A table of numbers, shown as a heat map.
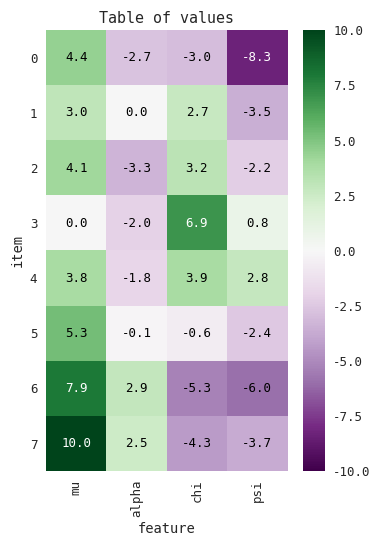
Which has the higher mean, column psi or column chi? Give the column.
chi
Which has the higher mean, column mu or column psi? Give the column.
mu
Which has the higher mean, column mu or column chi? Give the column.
mu
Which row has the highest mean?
4
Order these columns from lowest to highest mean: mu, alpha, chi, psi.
psi, alpha, chi, mu
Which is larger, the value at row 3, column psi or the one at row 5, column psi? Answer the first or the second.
the first
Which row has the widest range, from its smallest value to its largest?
7
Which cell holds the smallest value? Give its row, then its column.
0, psi
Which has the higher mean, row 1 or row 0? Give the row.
1
